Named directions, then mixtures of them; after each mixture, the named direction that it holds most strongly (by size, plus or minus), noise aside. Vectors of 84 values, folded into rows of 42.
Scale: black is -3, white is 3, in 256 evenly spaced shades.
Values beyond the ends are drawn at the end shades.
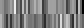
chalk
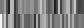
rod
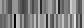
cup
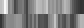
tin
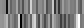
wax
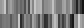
tin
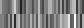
cup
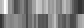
tin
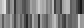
tin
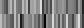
chalk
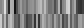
rod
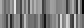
chalk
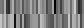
rod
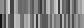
rod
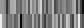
chalk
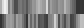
tin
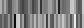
cup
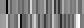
wax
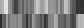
tin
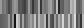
cup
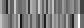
wax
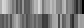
tin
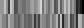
rod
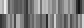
tin
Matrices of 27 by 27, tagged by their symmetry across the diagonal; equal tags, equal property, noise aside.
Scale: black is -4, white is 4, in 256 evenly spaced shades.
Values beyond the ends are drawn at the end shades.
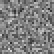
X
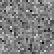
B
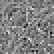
B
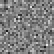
X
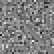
X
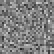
X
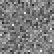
B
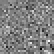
X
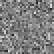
X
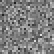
B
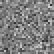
X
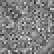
B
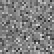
X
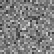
B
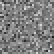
X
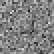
B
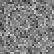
B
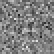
X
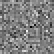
X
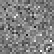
B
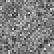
B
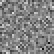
B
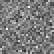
B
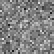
B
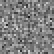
X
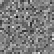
B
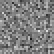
X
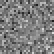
B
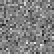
X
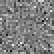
X
